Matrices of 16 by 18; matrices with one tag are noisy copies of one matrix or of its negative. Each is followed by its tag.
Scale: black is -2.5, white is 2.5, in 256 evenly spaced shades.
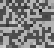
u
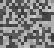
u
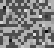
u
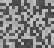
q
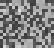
q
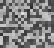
u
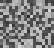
q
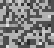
u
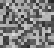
u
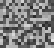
u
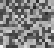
u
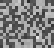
q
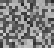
q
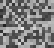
u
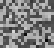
u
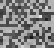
u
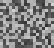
q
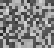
q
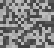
u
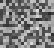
u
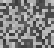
q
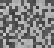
q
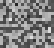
u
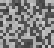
q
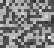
u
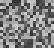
q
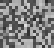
q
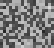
q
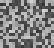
q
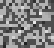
u
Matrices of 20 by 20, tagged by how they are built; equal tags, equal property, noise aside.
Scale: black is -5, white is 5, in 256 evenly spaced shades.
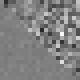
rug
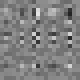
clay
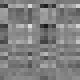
clay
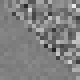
rug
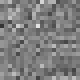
clay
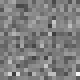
clay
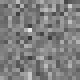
clay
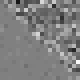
rug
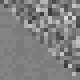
rug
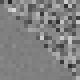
rug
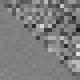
rug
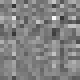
clay
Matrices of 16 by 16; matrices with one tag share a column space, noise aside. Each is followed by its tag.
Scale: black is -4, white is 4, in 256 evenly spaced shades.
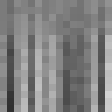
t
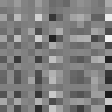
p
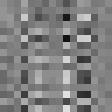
p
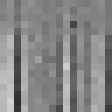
t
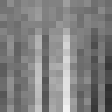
t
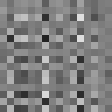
p
